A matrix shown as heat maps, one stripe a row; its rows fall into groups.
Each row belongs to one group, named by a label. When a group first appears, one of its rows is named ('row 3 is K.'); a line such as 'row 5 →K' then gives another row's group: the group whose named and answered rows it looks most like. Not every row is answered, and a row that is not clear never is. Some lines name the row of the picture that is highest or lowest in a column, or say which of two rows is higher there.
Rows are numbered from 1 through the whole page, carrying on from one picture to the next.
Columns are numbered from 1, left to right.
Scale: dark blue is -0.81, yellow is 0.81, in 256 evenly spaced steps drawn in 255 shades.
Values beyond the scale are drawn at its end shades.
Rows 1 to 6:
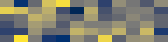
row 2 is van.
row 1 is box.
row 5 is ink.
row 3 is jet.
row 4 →ink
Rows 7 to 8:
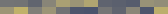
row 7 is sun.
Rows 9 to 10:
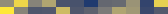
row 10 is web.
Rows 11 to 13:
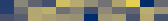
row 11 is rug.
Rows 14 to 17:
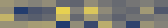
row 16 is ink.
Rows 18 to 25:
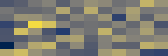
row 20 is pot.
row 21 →jet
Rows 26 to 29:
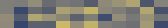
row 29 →ink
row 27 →ink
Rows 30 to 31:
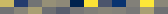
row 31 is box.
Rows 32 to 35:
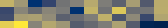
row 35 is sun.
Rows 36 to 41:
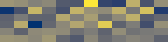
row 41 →van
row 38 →rug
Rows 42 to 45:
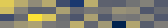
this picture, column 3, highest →44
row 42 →van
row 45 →pot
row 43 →web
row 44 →jet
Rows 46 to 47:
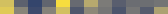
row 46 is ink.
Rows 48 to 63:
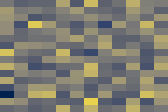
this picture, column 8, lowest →51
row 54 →pot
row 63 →rug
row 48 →rug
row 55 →web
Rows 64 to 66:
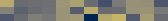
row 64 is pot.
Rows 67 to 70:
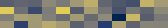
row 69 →pot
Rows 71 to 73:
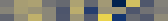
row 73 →pot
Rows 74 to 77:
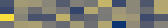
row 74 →pot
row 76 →web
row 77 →pot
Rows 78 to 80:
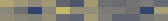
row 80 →van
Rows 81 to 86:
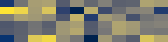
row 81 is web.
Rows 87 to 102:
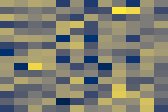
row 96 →box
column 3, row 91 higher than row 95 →No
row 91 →web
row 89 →van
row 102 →ink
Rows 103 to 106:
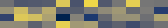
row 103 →rug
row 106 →sun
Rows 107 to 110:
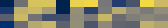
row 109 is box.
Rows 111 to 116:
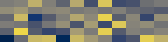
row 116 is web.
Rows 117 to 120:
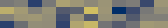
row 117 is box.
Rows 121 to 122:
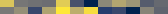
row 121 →web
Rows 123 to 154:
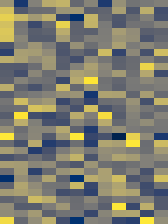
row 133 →ink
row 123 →box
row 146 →van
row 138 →jet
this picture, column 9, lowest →142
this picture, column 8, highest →139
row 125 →van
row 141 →web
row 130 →pot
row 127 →web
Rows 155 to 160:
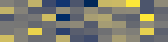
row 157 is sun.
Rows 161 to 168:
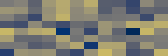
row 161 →sun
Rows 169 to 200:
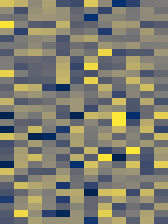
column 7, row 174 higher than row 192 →No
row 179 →web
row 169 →van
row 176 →pot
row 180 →rug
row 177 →rug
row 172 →web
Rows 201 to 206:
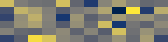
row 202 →pot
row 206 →jet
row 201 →web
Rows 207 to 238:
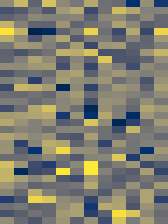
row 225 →pot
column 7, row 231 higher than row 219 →Yes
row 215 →pot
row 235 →jet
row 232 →van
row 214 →sun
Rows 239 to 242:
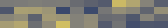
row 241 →sun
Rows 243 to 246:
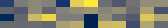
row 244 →ink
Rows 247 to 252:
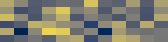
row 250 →jet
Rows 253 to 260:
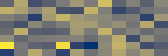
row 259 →web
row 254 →van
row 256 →ink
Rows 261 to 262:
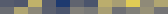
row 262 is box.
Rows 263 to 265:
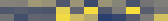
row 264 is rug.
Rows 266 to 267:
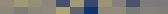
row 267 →web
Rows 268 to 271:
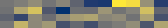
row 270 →ink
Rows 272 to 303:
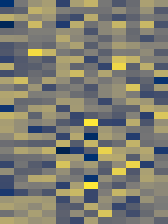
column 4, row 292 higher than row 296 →No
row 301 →van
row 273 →jet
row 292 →rug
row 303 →van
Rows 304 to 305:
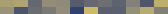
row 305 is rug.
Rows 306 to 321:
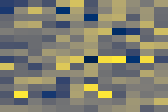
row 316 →sun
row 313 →sun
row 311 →rug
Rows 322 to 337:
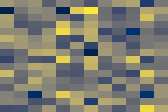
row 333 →box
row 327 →van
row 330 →rug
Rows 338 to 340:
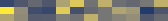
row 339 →web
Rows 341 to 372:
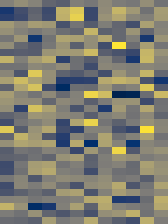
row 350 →web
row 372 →sun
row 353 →box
